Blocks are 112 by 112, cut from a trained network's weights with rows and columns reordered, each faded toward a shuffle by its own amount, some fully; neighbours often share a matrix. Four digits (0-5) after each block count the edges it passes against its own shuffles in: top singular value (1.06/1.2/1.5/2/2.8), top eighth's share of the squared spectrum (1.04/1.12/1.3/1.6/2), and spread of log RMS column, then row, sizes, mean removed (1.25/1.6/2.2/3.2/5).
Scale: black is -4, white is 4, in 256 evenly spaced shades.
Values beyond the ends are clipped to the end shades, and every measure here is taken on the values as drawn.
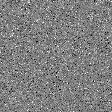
2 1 0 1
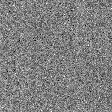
2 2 0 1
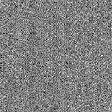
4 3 0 2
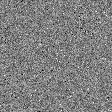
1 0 0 0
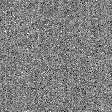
2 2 0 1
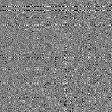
5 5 2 3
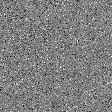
0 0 0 0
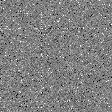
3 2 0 1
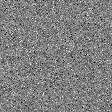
2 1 0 0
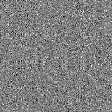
4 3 1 2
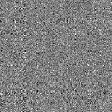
4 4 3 2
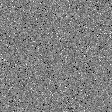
0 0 0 0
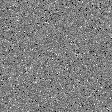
0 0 0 0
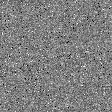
1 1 0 0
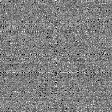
4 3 2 2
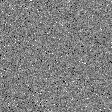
0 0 0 0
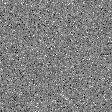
1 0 0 0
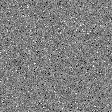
0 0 0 0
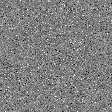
2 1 0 1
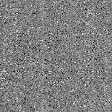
3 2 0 2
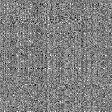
4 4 1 3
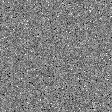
1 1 0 0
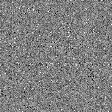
2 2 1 1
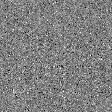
2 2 0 1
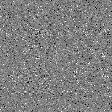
3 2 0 1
